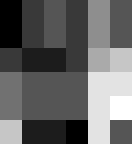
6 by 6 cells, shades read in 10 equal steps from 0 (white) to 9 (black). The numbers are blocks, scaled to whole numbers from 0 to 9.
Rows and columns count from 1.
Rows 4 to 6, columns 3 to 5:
6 6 1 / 6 6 1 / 8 9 1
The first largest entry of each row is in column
1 1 2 2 2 4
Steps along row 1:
down down up down up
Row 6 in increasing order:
1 2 6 8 8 9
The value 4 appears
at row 1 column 5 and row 2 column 5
